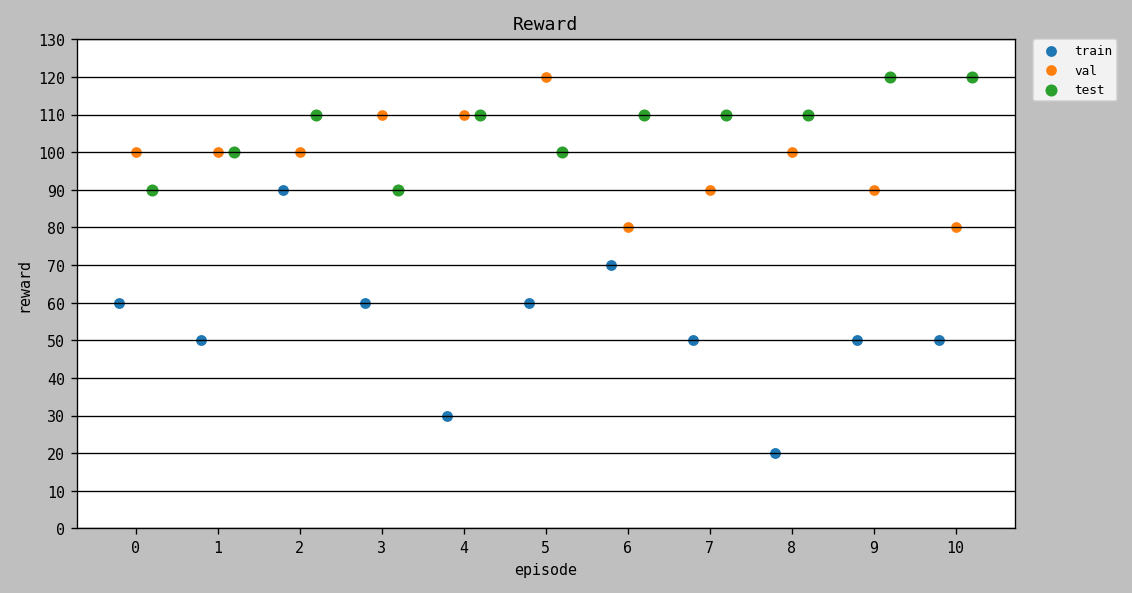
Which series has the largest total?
test
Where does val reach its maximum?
5
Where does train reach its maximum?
2
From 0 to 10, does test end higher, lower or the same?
higher
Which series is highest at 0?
val
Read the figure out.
Title: Reward
x-axis: episode, ticks 0 1 2 3 4 5 6 7 8 9 10
y-axis: reward, ticks 0 10 20 30 40 50 60 70 80 90 100 110 120 130
Legend: train, val, test
Values:
train: 60 50 90 60 30 60 70 50 20 50 50
val: 100 100 100 110 110 120 80 90 100 90 80
test: 90 100 110 90 110 100 110 110 110 120 120
